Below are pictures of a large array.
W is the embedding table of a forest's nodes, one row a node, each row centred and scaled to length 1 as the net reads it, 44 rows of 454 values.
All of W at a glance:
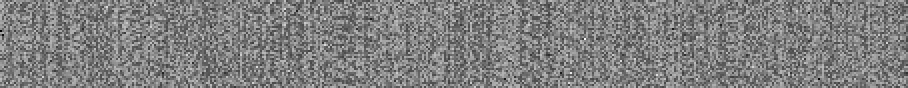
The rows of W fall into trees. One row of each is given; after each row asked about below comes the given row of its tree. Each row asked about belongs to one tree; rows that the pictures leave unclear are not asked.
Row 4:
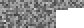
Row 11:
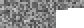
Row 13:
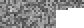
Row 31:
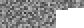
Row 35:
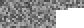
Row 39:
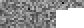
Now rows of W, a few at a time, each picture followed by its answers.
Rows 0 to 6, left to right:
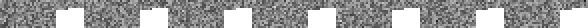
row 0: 39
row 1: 13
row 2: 11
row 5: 31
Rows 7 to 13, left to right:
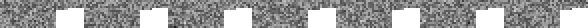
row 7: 11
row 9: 39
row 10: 31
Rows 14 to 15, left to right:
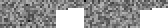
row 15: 13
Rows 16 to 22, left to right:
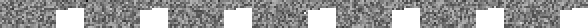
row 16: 31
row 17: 35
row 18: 39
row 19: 39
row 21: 13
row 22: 39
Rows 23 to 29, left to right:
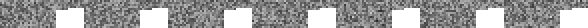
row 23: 31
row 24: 31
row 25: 13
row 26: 39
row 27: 35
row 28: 39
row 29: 35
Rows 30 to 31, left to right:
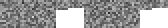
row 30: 4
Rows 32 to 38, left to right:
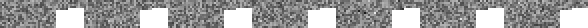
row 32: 31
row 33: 11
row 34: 4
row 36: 31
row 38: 4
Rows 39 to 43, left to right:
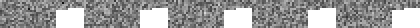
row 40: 39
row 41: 13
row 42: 31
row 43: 35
